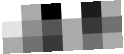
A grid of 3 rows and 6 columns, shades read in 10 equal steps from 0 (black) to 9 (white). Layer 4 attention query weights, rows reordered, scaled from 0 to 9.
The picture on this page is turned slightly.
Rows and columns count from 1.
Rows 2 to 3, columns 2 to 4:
5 3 6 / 4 2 6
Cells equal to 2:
2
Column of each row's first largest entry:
1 1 1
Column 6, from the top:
6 4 6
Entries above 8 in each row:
2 0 0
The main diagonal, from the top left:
9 5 2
